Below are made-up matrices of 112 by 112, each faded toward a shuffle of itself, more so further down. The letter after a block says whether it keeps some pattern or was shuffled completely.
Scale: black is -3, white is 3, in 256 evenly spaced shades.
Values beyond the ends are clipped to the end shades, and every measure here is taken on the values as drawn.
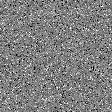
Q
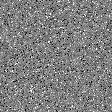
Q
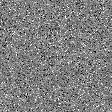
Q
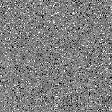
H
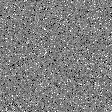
Q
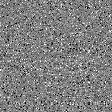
H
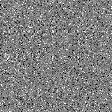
H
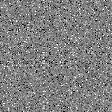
H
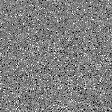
H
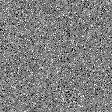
Q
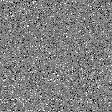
H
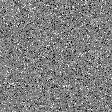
Q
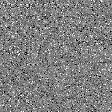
H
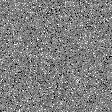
Q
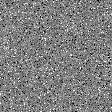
Q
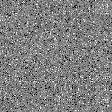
H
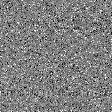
H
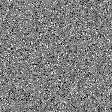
Q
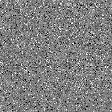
H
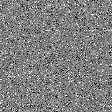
H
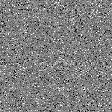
H
